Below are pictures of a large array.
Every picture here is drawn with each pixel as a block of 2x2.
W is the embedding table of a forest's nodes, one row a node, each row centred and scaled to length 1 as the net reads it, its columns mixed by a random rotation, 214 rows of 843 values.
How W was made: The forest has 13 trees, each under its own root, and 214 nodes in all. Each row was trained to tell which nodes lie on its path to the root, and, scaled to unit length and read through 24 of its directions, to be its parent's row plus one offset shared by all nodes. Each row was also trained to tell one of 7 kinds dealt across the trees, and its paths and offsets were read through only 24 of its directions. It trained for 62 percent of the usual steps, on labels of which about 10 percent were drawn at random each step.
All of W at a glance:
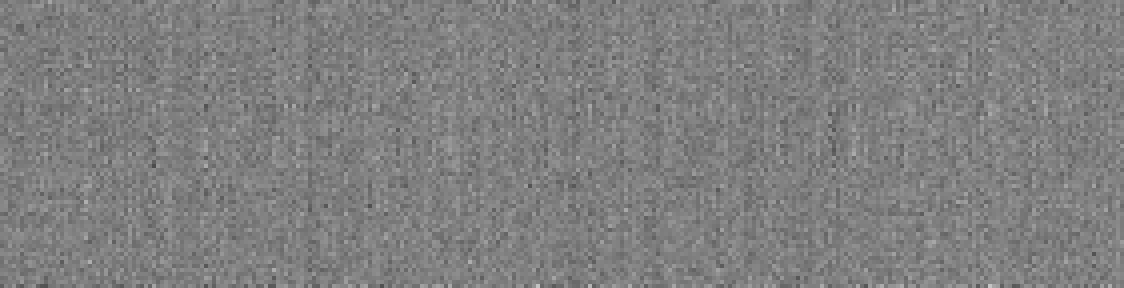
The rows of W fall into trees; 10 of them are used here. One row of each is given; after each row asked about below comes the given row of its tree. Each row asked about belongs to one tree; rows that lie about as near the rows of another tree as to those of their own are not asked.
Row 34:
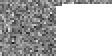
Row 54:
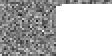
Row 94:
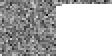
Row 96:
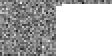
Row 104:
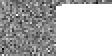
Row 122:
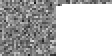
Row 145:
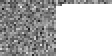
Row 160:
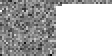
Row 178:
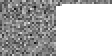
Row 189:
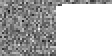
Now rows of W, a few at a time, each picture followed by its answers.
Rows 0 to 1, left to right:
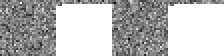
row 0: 189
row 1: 96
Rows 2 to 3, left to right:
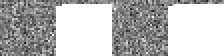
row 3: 96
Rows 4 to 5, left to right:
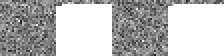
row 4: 104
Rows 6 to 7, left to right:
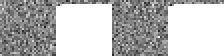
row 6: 96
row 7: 160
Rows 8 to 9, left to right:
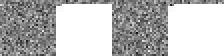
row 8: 54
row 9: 160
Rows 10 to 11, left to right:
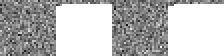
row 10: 34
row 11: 104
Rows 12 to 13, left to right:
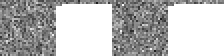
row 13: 178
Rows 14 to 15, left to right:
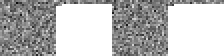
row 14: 178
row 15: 34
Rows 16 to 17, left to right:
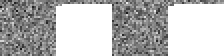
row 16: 178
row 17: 189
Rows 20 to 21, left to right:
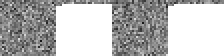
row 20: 178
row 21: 178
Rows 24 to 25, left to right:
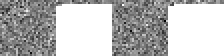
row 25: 189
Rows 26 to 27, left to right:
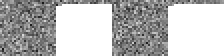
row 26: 34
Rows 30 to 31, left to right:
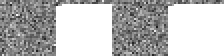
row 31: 54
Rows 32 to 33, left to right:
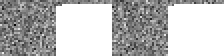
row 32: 104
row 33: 178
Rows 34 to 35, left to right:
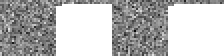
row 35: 104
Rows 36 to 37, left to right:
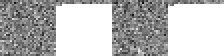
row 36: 54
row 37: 54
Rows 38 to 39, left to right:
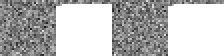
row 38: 178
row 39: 104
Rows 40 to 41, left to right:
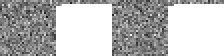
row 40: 54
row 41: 160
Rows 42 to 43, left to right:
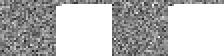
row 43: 160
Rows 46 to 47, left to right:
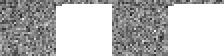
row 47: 178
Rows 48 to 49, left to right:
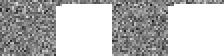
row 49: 104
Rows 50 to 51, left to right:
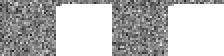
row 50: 104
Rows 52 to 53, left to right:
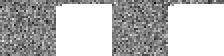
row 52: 178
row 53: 104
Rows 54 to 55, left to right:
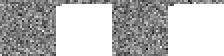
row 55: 189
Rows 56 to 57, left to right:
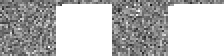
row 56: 104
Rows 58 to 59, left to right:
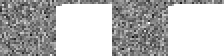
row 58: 54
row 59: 145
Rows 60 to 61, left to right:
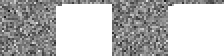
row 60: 189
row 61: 104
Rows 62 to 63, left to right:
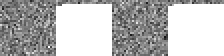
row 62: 104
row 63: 96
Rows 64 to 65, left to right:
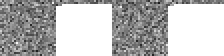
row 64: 34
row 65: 178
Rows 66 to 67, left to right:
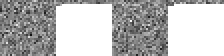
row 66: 94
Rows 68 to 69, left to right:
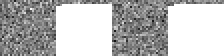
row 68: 145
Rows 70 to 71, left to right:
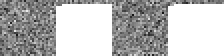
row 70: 160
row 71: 54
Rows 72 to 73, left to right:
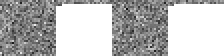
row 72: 34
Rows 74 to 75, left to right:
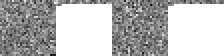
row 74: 122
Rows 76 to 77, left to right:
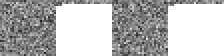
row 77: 145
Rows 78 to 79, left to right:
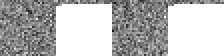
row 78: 145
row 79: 178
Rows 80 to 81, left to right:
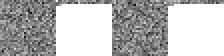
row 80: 145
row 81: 189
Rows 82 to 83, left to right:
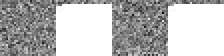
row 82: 145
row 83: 54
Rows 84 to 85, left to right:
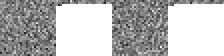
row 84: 160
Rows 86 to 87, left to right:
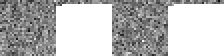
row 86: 178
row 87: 178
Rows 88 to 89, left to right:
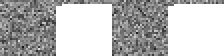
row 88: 96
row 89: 160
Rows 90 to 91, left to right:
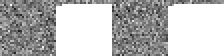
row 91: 54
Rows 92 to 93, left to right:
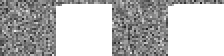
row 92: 160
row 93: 96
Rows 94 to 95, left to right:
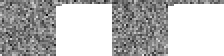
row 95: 178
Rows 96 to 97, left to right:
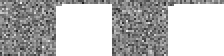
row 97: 160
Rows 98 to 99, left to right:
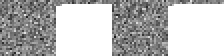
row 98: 54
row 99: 54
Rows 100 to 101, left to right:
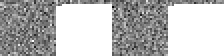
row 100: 145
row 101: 178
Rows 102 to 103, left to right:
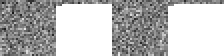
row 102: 54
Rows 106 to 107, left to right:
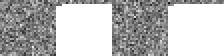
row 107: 104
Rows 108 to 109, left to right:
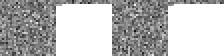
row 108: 54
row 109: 104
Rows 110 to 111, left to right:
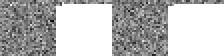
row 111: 178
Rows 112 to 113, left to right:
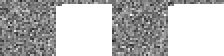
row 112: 160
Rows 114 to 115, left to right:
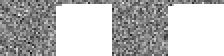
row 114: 104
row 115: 96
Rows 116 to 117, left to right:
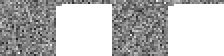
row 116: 96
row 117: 189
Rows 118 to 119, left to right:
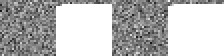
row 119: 145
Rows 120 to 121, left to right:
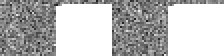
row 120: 104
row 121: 160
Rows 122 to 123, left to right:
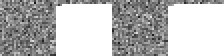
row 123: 54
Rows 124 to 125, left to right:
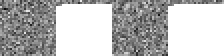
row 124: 34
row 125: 104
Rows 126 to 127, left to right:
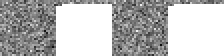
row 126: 94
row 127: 189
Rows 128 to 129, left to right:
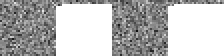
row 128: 189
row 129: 94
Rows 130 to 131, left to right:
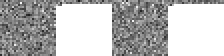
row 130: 189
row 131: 96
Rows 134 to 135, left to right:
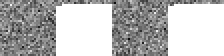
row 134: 96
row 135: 96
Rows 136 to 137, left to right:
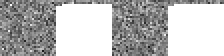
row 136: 178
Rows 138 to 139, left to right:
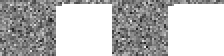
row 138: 122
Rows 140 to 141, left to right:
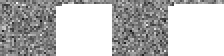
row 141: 189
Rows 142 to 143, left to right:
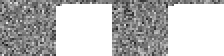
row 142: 96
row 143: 178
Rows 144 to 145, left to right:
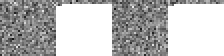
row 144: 189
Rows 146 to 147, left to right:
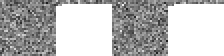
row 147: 178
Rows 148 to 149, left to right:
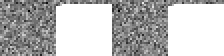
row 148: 178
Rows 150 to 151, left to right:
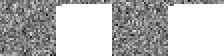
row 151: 189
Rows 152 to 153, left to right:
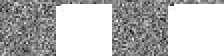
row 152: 104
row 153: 189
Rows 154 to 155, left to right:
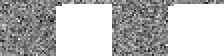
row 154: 104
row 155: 34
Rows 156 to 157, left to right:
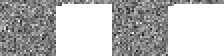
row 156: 104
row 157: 94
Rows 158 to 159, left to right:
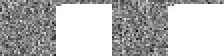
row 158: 96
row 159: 94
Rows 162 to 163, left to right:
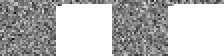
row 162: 189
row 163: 94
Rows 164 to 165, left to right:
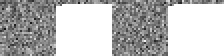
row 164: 178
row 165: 145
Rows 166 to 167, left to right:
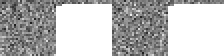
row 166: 178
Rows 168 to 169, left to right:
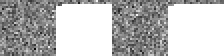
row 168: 189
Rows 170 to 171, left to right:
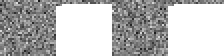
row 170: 34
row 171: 145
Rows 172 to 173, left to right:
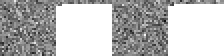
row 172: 189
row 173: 189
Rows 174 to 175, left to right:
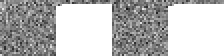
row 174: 96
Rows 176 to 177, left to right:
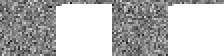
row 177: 104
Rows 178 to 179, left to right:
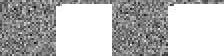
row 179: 189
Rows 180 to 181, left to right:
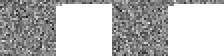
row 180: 54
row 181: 189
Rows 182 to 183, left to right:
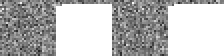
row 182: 96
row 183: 122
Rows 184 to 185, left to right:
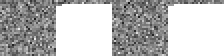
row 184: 145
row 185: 54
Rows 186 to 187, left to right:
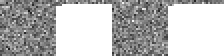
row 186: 160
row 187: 96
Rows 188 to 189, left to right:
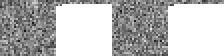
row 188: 94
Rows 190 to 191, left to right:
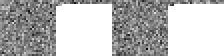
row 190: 96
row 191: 189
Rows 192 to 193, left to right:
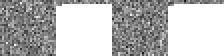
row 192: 122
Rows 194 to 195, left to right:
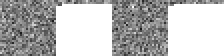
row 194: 189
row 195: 145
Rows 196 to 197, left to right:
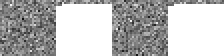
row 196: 122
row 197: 104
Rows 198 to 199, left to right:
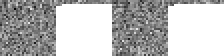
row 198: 178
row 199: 54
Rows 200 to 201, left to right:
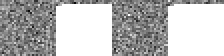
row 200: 96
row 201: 104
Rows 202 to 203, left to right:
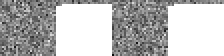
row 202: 104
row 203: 104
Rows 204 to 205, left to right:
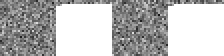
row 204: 145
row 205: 94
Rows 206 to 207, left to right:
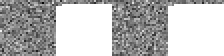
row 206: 34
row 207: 54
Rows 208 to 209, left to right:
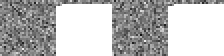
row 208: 178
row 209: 34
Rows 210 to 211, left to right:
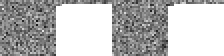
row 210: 54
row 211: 94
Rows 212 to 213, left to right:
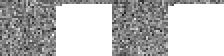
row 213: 54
